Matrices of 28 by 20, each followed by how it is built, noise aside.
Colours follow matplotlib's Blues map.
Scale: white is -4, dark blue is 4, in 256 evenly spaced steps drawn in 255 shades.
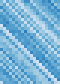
Toeplitz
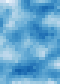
smooth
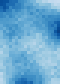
smooth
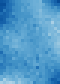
smooth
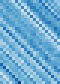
Toeplitz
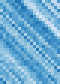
Toeplitz
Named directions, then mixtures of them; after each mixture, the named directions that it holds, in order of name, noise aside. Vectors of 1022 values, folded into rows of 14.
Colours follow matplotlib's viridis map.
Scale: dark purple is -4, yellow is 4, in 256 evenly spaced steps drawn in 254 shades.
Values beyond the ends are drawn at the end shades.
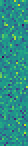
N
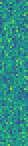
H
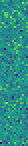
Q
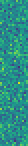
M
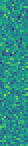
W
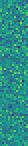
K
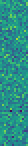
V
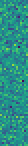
K, W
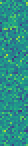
H, V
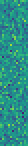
M, N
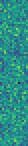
M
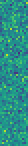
H, K, V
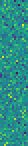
N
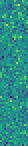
H, N, Q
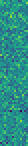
N, Q, V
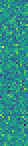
H, K, N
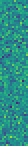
K, N, W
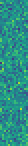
H, M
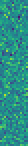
W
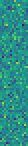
N, W
